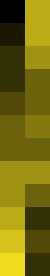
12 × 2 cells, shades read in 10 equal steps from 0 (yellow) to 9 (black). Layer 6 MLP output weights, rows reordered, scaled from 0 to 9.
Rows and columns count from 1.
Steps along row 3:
down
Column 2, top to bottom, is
2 2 3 5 5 4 5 3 5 7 6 7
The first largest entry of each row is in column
1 1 1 1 1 1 1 1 2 2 2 2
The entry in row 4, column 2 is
5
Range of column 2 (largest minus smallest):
5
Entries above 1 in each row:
2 2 2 2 2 2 2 2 2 2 1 1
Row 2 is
8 2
